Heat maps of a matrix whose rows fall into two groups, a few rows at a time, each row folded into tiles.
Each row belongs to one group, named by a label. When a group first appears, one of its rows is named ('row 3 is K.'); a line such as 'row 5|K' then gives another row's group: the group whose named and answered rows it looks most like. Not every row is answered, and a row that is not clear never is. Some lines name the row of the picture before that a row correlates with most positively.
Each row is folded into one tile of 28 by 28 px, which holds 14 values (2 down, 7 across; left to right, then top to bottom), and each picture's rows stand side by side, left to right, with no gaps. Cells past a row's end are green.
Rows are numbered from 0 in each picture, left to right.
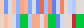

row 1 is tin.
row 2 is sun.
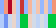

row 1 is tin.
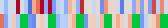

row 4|tin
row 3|sun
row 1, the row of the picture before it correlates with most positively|0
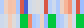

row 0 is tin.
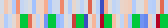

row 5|sun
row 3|sun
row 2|sun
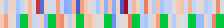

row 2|tin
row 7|sun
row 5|sun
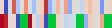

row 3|sun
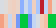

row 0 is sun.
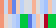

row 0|tin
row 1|sun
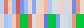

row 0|sun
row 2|sun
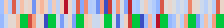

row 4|sun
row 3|tin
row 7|sun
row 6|sun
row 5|sun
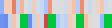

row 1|sun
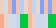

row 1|tin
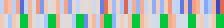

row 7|tin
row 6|tin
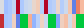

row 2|sun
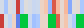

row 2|tin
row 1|tin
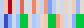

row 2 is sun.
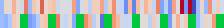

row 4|tin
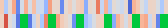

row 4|sun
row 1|sun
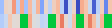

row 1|tin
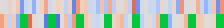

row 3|tin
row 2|sun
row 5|sun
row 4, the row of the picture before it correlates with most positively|0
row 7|tin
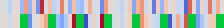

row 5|tin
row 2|sun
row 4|tin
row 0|tin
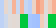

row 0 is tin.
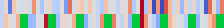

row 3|sun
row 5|tin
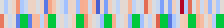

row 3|tin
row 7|tin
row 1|sun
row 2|tin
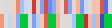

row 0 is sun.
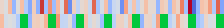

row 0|tin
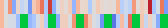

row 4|sun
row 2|sun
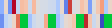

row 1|sun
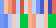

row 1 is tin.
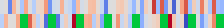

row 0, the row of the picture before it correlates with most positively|1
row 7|sun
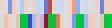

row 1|sun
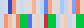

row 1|sun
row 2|sun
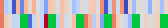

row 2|sun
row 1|sun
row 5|tin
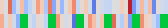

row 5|tin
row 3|tin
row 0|tin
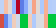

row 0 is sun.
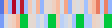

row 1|tin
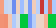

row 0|tin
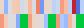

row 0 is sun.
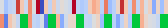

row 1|tin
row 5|tin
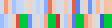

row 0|sun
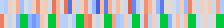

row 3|tin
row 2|tin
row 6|sun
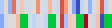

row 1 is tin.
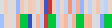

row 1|sun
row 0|sun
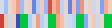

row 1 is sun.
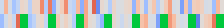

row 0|sun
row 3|tin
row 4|tin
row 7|sun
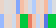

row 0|sun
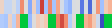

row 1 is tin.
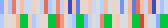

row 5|tin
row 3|sun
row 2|tin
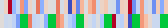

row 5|tin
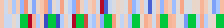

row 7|sun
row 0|tin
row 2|sun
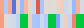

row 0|tin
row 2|sun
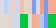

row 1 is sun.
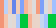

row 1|tin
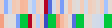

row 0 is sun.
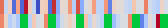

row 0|tin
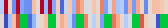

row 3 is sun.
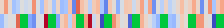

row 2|sun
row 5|tin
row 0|sun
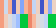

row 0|tin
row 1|tin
